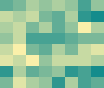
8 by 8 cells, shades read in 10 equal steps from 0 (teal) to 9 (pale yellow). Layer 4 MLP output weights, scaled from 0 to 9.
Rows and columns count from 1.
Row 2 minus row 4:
2 -1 5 2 1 3 -3 -4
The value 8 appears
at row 5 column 8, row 6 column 1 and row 8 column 2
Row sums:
36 34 46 29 48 56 22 35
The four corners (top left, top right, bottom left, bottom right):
3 5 4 3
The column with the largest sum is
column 2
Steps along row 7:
up down up up down up down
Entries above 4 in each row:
5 4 6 2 5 8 2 4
